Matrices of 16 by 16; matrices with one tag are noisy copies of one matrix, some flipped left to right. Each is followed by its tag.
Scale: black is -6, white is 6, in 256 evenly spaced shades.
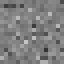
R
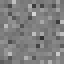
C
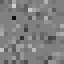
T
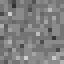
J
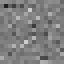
R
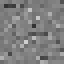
R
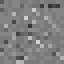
R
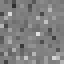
J
